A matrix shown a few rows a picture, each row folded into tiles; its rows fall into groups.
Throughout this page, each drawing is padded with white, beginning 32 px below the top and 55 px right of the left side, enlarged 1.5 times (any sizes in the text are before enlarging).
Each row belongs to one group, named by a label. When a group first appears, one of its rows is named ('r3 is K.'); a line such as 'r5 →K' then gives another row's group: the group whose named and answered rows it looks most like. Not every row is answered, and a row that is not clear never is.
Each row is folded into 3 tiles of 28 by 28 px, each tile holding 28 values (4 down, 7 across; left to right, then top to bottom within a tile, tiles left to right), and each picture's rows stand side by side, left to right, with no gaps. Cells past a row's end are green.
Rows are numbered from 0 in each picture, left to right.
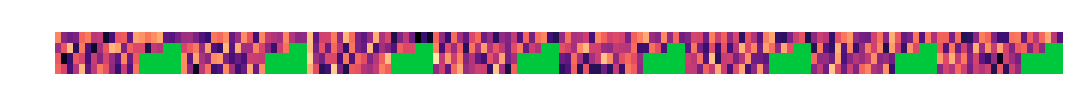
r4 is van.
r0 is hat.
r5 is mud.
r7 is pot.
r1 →hat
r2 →hat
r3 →pot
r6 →mud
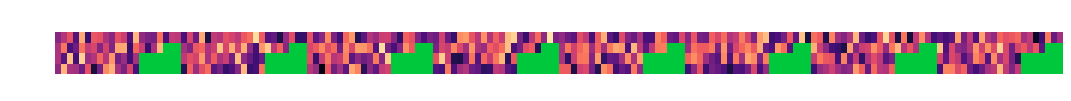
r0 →mud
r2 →hat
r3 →van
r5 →van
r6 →pot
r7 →pot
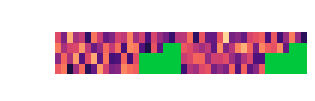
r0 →hat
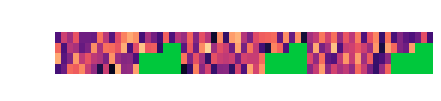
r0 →pot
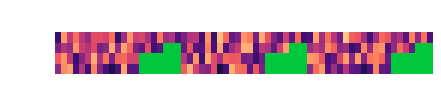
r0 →van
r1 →mud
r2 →van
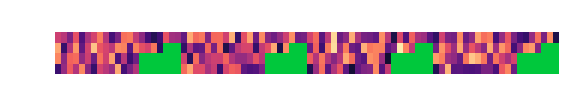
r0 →pot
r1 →mud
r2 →van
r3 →van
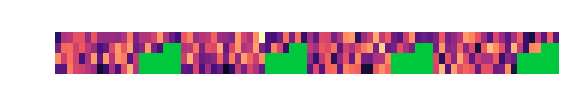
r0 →van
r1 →van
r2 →hat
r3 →mud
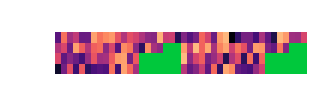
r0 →van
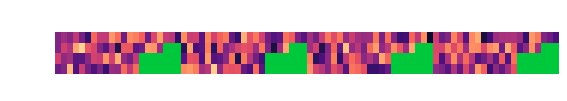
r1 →mud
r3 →hat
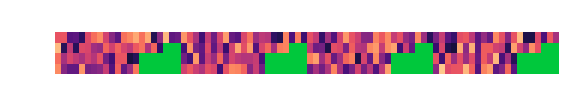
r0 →pot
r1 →mud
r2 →pot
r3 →mud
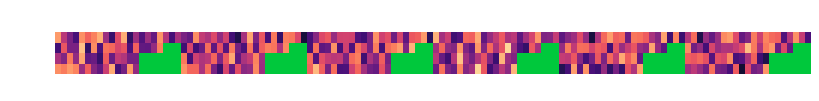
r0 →mud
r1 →mud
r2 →mud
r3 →hat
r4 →van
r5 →pot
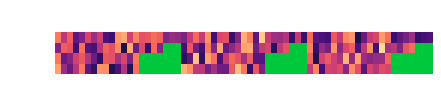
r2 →hat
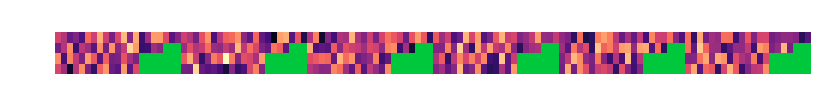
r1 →van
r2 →pot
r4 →pot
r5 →hat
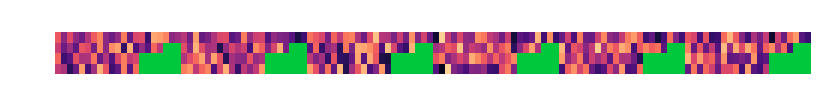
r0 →hat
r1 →hat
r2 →mud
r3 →van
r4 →pot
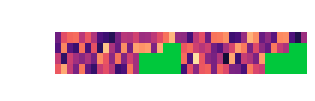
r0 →mud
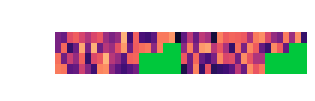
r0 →mud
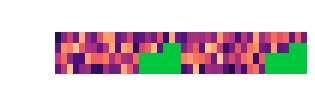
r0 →van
